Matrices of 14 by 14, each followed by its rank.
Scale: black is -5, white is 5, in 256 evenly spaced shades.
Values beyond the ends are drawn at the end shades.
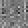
three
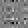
two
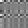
one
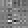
two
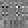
two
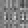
two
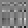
one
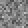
full rank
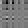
one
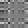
one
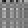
one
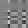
one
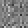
three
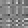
two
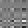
one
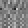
three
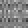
two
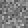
full rank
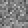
full rank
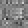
three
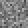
full rank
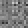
three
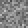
full rank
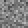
full rank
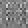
three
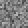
full rank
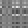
one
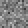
full rank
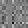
two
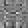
three
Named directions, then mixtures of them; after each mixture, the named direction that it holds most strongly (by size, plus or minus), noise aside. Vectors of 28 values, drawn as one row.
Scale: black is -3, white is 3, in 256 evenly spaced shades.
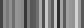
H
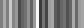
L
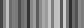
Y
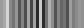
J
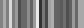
L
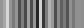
J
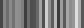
H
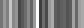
L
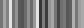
L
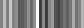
L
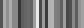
L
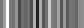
J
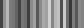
Y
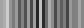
J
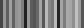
H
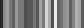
H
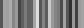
L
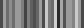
H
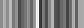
L
